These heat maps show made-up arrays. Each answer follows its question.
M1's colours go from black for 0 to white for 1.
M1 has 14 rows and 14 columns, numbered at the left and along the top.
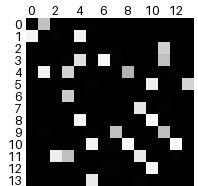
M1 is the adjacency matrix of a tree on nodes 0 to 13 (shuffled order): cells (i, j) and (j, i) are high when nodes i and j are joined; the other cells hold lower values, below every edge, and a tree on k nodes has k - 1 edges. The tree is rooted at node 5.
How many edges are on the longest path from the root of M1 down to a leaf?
7
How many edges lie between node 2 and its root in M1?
6
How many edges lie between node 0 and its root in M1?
5
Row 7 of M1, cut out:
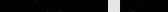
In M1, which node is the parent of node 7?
9
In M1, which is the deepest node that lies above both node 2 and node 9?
11
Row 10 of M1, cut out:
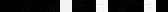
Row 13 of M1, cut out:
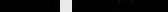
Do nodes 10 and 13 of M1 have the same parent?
yes
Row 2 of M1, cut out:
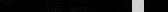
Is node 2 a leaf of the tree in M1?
yes
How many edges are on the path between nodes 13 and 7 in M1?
8
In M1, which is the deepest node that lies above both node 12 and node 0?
10
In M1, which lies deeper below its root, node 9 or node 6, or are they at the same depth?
node 9
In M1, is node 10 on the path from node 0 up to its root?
yes
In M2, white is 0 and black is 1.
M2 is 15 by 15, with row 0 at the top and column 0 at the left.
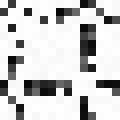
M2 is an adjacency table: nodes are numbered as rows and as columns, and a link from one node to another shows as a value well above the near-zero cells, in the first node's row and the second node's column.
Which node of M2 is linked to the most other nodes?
node 10
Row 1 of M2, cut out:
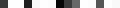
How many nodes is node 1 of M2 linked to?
6
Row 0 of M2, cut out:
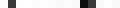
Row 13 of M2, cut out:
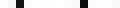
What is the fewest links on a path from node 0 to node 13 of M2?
2
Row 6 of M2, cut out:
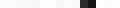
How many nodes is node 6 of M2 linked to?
2
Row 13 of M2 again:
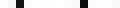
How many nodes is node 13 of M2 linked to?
2
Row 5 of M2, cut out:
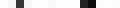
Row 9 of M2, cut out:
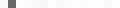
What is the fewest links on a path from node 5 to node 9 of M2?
4
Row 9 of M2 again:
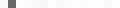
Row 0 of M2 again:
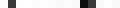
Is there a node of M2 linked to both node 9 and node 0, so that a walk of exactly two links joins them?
yes
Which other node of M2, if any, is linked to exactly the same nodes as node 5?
node 14
